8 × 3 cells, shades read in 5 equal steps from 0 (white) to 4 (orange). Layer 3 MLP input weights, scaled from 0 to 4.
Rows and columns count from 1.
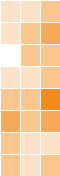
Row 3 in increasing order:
0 2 2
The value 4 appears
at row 5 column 3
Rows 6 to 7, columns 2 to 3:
2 3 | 1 1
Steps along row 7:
down same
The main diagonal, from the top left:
1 2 2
